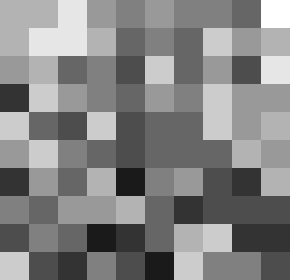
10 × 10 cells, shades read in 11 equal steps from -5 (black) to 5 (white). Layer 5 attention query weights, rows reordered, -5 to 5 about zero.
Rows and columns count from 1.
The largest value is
5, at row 1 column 10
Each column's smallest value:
-3 -2 -3 -4 -4 -4 -3 -2 -3 -3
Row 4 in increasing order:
-3 -1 0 0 1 1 1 1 3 3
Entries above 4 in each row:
1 0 0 0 0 0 0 0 0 0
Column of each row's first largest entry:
10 2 10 2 1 2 4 5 8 1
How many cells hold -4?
3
